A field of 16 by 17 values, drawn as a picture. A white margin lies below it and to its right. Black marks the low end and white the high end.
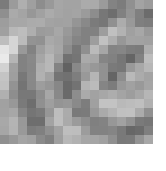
No row or column stands out. The top middle is the smoothest part. Rings spread out from the middle right. The histogram is bell-shaped.
